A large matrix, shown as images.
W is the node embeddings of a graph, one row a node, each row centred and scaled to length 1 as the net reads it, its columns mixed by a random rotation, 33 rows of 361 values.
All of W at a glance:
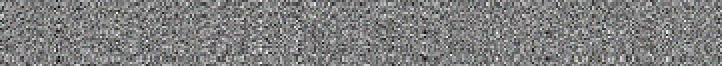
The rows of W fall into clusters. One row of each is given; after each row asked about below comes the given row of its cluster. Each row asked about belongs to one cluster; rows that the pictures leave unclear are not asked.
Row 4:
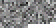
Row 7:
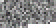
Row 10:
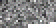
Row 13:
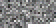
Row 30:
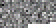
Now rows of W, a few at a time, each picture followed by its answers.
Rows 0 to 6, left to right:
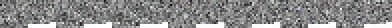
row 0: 10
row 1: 7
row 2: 7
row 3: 30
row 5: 10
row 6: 4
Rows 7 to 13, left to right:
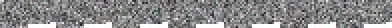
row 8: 7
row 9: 30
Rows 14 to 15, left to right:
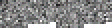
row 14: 10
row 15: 30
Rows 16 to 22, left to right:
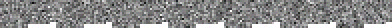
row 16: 30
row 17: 4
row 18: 30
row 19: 13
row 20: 10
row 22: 10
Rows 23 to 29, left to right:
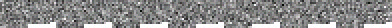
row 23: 13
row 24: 10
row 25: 10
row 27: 7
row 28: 30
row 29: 30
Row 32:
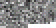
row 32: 13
